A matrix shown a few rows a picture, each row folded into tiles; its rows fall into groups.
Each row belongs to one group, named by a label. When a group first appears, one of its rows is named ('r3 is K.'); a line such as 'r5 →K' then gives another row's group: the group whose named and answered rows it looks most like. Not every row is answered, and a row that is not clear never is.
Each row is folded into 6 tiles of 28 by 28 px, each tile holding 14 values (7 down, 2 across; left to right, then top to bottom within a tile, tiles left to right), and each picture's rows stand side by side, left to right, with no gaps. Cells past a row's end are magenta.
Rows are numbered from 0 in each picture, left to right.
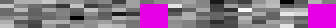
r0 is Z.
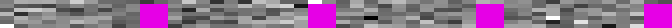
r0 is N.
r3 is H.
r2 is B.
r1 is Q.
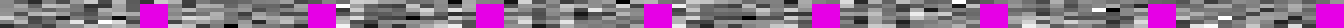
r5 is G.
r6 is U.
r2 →Z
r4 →Z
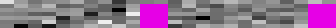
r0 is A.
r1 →B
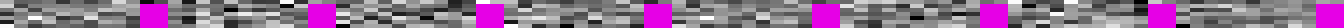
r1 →G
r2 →B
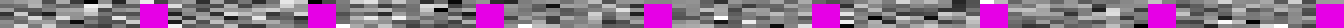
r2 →N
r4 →H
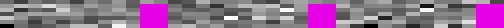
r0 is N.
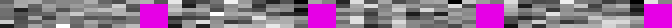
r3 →Q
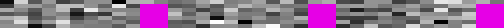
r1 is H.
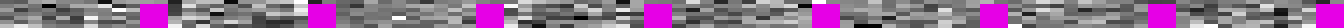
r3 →Z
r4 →Q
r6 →N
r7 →U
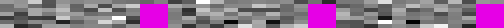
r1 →N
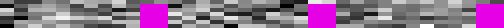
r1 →B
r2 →H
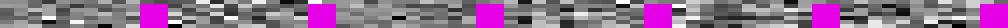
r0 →H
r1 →B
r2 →A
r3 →G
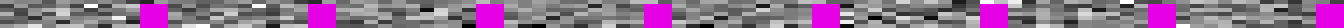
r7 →N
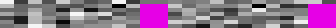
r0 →G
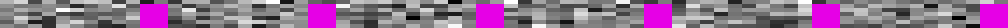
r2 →Z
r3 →G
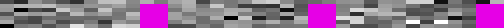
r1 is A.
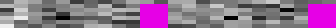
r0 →Z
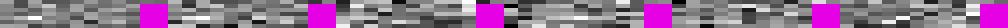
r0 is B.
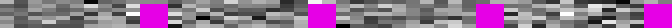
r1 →B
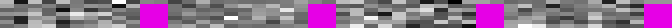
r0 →G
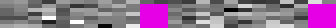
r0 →H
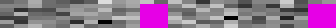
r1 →A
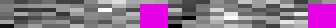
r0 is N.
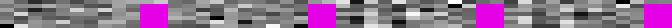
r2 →G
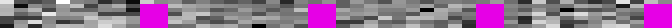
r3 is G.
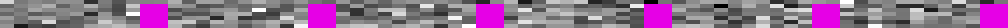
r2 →U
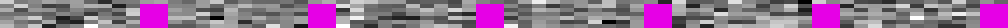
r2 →Z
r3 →N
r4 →Q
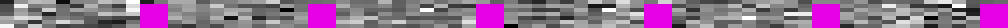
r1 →A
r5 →A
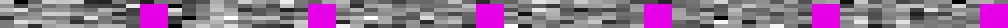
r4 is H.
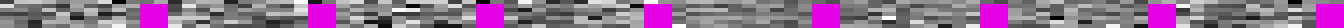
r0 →Z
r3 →Q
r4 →N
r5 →H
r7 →Z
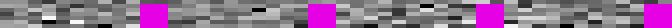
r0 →H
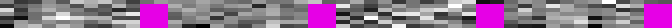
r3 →A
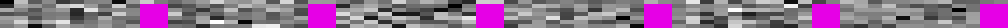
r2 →B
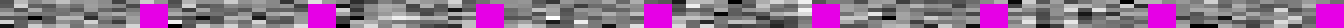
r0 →B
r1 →B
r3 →H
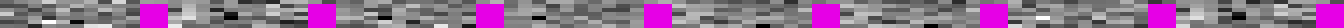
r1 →Z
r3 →B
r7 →Z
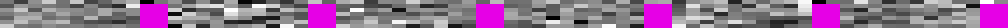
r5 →Q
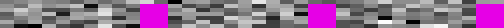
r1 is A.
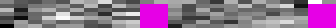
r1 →Q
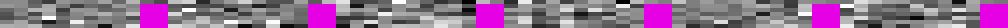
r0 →H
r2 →Q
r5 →Z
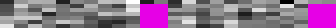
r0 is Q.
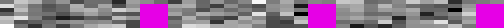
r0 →Z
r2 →A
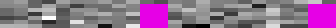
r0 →H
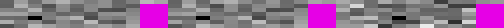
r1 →B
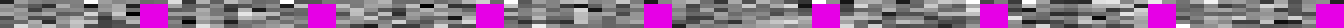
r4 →Q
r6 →Q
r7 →N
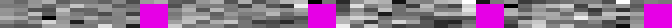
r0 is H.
